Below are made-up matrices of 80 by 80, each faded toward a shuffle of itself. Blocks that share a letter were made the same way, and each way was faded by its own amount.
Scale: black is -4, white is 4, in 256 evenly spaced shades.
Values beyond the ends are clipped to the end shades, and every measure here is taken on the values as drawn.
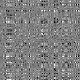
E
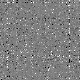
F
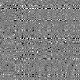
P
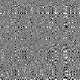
P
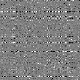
P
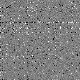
F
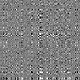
E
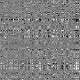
P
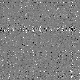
F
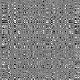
E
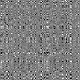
E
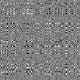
P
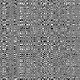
E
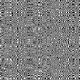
E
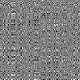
E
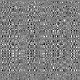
E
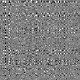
P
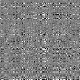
P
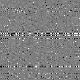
P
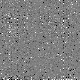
F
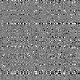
P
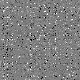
F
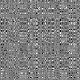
E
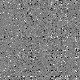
F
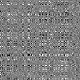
E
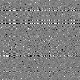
P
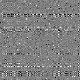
P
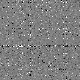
F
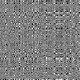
E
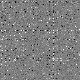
F
